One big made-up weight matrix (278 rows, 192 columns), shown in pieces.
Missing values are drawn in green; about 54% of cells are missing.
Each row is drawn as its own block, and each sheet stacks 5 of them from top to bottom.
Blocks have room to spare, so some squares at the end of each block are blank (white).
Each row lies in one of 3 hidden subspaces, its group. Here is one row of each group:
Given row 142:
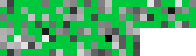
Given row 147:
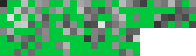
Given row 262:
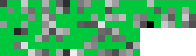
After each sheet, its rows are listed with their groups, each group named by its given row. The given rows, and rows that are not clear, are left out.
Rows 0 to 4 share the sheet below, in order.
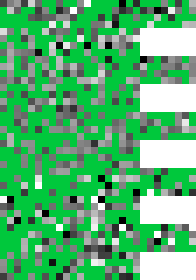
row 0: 142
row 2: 262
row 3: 262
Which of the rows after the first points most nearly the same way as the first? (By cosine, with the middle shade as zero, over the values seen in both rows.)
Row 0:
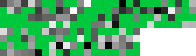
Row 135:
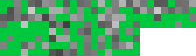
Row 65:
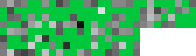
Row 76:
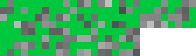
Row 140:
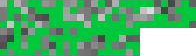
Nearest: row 76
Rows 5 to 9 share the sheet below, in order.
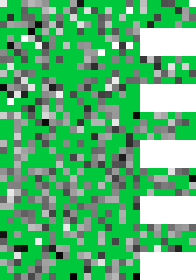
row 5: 147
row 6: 147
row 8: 262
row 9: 262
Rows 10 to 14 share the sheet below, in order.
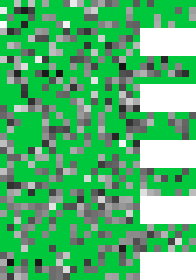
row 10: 142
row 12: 147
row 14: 147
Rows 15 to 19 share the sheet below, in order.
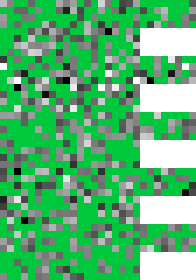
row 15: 147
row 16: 262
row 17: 262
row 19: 262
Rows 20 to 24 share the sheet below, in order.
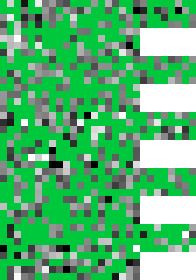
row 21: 147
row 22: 142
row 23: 262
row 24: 262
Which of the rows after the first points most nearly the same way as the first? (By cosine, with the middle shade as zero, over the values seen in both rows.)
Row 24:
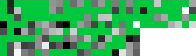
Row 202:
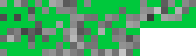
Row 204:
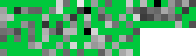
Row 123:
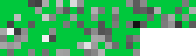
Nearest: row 202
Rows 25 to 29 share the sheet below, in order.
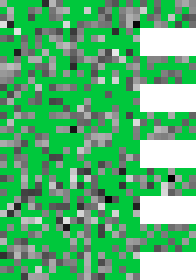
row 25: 262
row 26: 147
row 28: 147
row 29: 142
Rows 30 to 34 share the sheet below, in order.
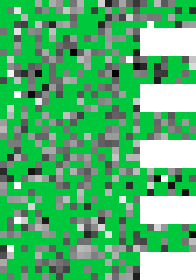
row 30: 262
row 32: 147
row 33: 147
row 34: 262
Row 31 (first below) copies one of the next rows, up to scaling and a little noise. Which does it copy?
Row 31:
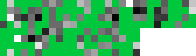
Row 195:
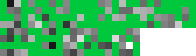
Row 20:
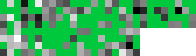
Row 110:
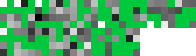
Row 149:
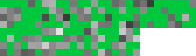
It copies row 20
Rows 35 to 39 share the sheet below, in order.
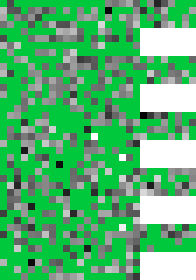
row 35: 262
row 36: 147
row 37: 142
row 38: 147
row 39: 142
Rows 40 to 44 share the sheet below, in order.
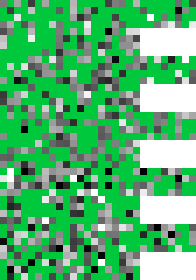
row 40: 147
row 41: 147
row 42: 147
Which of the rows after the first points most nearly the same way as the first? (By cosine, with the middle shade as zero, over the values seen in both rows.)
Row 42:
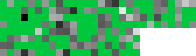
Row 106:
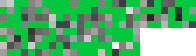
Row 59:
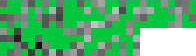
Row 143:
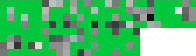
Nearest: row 106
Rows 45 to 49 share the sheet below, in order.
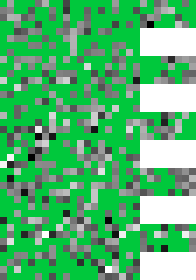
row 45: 262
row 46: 262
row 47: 147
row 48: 147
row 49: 142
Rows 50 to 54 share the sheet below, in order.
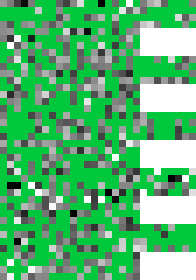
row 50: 147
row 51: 142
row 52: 147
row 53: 262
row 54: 147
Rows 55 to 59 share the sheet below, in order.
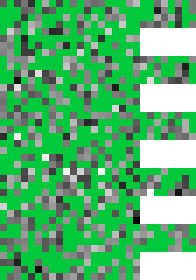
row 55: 147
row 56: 262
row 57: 262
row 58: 262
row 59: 142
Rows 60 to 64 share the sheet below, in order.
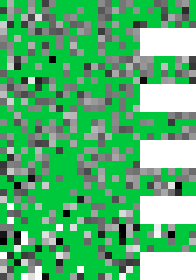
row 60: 262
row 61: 262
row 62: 147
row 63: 147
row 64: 147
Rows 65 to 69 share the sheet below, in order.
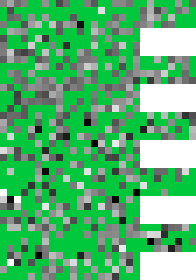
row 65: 147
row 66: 262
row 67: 262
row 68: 262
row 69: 147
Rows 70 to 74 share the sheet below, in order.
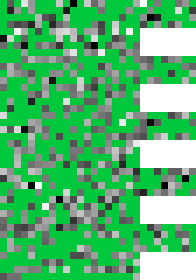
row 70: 142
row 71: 147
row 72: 147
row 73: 262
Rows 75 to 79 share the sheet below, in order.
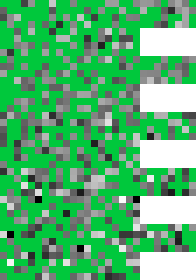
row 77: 262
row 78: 147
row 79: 147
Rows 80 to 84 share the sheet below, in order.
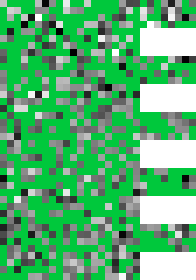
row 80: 262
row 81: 147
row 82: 142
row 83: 262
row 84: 147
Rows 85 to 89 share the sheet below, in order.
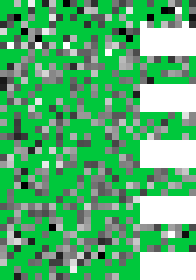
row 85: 147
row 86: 142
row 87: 147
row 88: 147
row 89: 262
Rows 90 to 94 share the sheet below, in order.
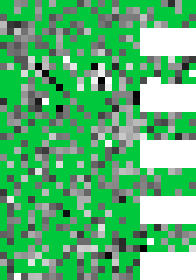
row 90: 262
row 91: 262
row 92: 147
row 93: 142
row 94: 147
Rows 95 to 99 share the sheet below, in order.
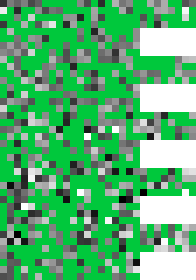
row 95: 262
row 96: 147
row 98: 147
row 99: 147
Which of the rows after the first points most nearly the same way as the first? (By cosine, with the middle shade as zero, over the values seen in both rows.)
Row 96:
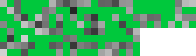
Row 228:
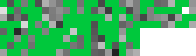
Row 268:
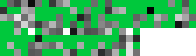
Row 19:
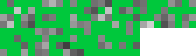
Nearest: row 228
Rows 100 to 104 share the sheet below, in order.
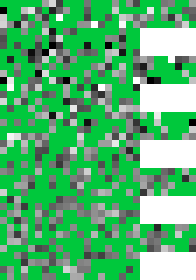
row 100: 142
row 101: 262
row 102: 262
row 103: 262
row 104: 262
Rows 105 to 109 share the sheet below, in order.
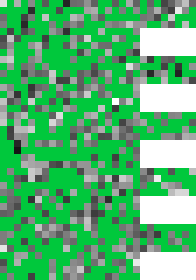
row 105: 147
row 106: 147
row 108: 147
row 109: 142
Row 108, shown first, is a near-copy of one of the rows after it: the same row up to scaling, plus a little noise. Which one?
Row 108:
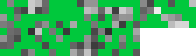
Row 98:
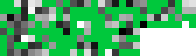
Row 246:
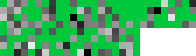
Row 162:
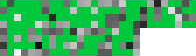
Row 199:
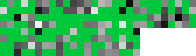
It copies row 98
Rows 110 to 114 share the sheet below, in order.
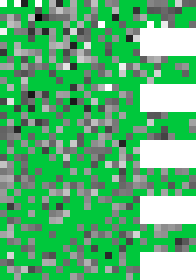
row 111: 147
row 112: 147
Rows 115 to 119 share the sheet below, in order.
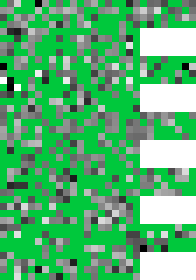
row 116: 262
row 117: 147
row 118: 147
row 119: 147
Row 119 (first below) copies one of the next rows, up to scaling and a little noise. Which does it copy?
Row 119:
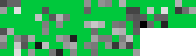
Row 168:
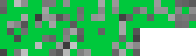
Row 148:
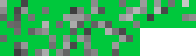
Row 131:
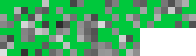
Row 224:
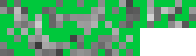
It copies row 224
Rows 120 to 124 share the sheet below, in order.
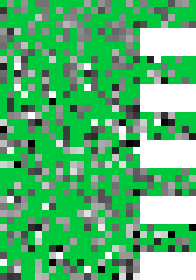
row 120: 262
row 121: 262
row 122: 147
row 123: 142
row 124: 142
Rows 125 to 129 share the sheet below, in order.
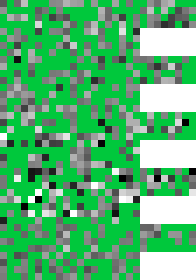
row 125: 147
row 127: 262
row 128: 147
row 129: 142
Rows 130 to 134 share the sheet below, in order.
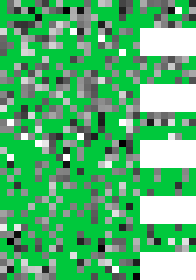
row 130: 147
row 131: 147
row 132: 147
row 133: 147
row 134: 147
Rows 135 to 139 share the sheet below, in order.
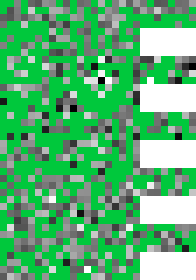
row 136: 262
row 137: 262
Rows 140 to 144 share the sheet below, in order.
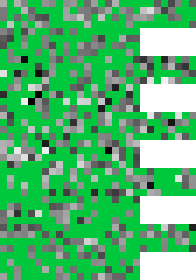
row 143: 147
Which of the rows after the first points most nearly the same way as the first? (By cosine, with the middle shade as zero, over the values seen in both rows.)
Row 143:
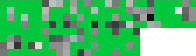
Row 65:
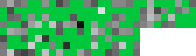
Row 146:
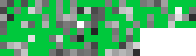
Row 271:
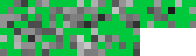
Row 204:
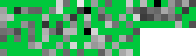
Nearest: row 204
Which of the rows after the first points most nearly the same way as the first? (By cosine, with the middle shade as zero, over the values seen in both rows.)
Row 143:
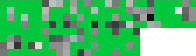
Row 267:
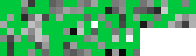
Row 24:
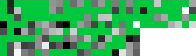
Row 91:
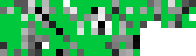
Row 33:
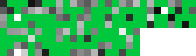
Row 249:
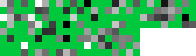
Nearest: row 249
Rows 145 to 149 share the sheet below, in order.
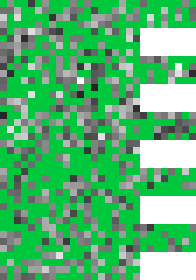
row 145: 147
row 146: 147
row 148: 147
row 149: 142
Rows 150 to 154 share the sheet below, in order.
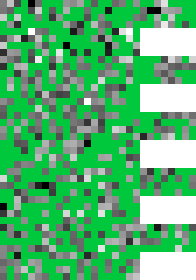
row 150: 147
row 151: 142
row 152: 262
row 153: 142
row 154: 262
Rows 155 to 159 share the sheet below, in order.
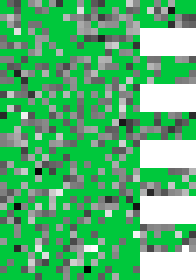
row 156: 147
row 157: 147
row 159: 142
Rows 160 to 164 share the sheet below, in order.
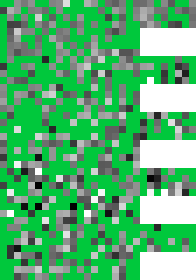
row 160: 262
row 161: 262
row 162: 147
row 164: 262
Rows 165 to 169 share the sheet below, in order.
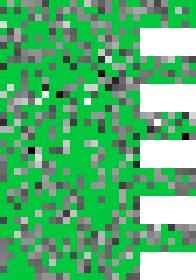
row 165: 262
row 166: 142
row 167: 142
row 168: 147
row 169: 262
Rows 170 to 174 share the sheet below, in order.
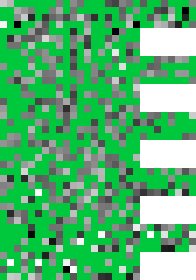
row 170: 262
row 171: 147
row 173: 147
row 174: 147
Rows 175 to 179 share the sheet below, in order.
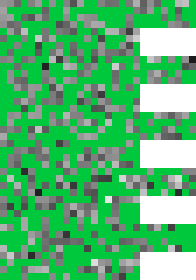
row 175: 147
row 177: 262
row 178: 147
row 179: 142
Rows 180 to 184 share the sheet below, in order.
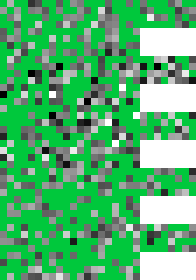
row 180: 147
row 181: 142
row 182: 262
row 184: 147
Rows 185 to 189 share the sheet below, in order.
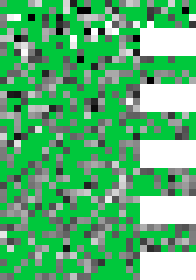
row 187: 262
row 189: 262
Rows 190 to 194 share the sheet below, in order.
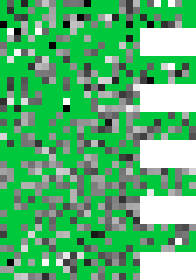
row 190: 262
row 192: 262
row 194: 147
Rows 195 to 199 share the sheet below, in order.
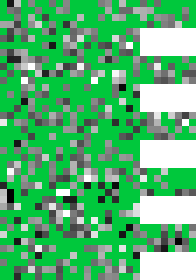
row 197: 262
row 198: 262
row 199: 147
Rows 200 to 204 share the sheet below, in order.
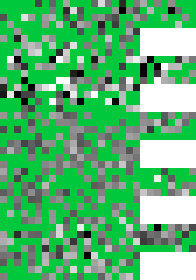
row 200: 147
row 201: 142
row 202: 147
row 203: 147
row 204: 262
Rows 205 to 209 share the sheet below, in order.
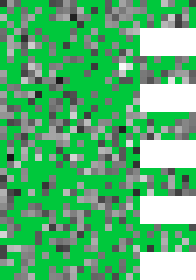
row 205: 147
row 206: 147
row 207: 147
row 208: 262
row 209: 262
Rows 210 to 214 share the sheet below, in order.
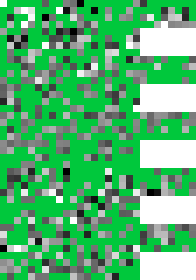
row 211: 147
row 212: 147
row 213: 262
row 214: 262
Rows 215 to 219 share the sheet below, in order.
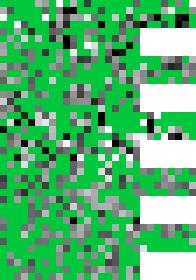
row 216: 147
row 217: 147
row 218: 262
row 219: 147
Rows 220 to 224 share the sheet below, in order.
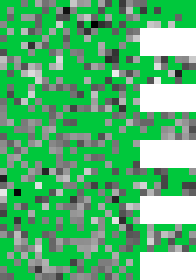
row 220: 142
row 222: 147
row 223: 262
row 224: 147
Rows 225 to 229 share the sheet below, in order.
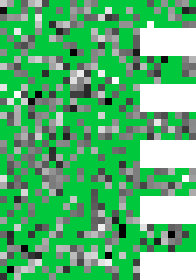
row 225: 262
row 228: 262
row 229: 147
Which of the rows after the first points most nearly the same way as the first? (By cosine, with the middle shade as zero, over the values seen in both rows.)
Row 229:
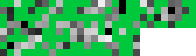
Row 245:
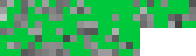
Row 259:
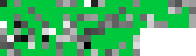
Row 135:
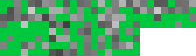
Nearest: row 259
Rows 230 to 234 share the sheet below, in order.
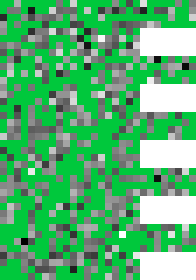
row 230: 142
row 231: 262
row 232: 142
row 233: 142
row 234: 147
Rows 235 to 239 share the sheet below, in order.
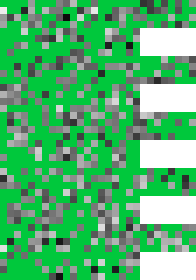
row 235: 142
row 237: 142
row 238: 262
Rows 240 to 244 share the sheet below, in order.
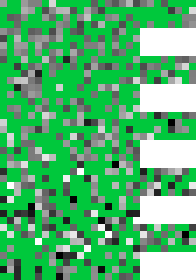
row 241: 262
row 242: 262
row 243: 147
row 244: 262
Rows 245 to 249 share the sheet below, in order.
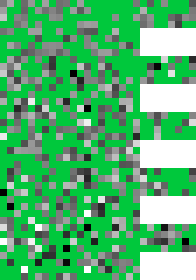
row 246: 147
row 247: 262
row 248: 142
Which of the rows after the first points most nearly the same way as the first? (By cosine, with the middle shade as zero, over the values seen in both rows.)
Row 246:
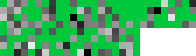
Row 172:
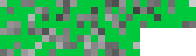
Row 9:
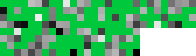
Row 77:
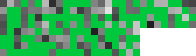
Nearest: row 77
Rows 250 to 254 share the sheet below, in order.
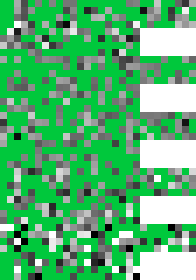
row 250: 262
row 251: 142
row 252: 262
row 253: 142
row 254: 147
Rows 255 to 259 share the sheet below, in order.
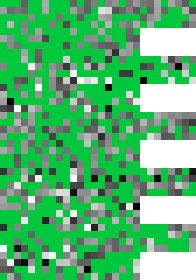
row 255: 262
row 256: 147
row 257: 262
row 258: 147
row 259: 142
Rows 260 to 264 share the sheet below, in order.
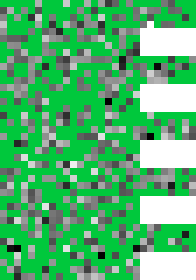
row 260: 262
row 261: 142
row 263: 147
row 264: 262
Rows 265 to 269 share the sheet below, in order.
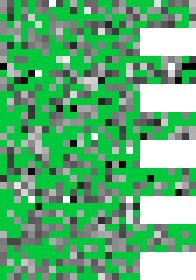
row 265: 262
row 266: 262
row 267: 147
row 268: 147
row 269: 147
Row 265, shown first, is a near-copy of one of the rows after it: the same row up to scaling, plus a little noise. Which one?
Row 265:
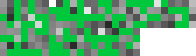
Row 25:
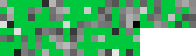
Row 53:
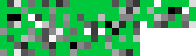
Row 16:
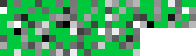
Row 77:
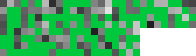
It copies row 53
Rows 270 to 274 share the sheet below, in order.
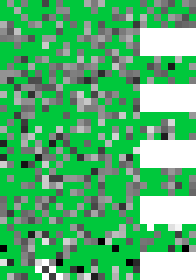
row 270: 262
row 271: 142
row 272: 147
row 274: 142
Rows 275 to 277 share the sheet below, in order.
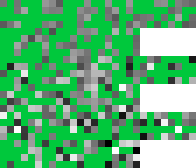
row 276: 147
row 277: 147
